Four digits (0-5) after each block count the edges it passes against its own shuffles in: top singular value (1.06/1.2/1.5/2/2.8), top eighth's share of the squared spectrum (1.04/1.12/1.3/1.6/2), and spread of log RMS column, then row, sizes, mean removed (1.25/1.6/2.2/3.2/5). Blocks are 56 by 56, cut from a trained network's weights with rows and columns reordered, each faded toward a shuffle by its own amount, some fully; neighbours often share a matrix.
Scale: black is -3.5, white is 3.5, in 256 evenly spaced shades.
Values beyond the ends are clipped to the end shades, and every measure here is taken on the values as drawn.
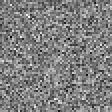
0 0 0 0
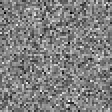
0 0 0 0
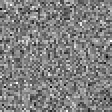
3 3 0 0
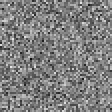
1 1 0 0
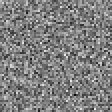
2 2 0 0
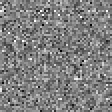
2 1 0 0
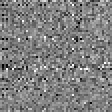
3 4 1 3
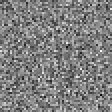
0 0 0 0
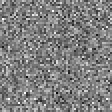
3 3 0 1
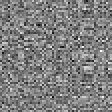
4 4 0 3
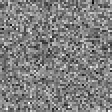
0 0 0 0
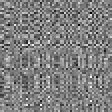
5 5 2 3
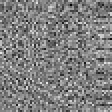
4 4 1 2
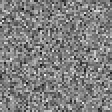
0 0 0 0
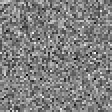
1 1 0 0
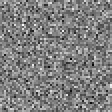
2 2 0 0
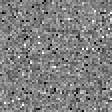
2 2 0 2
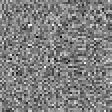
3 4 0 2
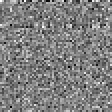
3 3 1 2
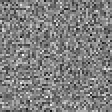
3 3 1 0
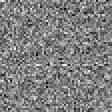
3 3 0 1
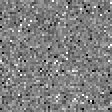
2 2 0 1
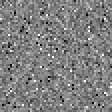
1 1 0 0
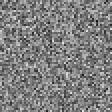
1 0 0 0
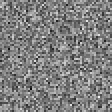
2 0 0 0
